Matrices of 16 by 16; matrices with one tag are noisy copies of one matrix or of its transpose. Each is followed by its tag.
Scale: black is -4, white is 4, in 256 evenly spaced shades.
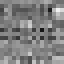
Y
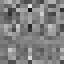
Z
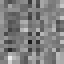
Y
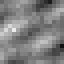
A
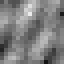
A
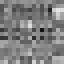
Y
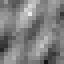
A
